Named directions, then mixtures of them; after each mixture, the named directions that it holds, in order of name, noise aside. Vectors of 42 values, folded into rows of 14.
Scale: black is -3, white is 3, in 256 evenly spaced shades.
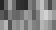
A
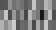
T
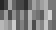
A, T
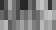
A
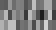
T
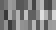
A, T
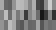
A, T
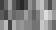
A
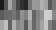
A, T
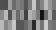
T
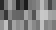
A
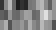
A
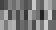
T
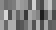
A, T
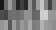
A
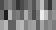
A, T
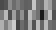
T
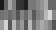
A, T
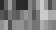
A
